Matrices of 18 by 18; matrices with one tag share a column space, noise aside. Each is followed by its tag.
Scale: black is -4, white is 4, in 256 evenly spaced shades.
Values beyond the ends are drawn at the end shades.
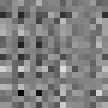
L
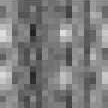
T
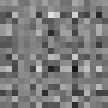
L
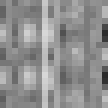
T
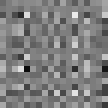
L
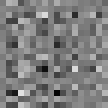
L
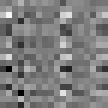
L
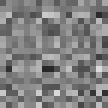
L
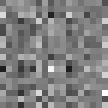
L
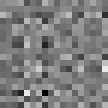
L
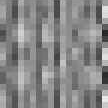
T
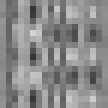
T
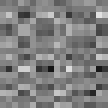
L
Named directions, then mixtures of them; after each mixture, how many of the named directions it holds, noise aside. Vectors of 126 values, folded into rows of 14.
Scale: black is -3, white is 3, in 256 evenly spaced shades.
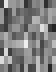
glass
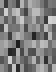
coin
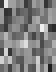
one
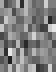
two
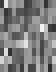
one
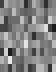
two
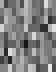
two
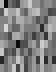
two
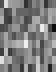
one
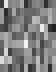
one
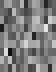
two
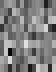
two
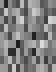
one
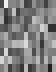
one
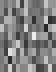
two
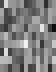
one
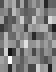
two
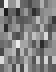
two
